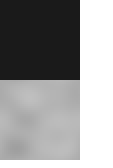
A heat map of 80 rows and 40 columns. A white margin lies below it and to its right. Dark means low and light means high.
It is made of 2 by 1 panels. Panel 1,1: very low, flat. Panel 2,1: high, smooth, faint in contrast.
